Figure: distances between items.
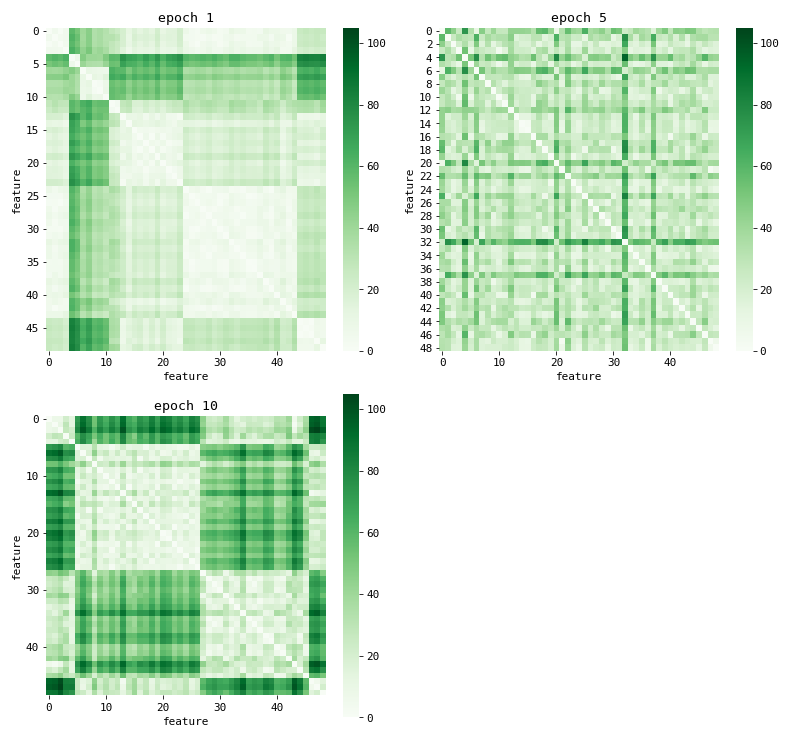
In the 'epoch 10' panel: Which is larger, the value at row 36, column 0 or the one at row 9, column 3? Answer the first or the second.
the second
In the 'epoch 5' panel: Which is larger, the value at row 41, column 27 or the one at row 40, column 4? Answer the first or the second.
the second
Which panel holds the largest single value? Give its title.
epoch 10
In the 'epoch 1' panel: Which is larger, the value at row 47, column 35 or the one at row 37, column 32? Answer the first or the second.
the first
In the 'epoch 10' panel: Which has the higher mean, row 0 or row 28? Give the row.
0
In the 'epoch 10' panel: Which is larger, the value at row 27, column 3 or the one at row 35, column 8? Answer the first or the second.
the first
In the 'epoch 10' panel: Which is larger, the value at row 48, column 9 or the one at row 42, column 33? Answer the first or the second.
the second
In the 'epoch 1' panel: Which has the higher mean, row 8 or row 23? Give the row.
8
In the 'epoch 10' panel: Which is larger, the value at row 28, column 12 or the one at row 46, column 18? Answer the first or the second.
the first
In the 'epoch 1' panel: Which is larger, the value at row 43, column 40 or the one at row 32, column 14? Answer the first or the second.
the second
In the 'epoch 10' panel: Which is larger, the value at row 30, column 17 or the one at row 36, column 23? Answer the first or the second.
the second
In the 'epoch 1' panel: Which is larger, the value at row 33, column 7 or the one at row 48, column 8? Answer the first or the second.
the second
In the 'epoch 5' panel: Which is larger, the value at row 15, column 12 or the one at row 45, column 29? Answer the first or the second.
the first
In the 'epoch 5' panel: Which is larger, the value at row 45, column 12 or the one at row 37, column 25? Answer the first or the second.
the second
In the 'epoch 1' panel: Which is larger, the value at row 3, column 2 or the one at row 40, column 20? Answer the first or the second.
the second
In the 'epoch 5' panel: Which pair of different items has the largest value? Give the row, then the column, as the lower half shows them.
32, 4
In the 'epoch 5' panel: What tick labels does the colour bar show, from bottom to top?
0, 20, 40, 60, 80, 100
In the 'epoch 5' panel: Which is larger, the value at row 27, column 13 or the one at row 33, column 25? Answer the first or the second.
the second
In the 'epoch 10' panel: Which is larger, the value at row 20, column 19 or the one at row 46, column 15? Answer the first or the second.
the second
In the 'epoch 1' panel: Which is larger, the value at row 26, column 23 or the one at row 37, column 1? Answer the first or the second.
the first
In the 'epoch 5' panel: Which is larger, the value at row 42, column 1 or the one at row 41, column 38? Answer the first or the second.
the first
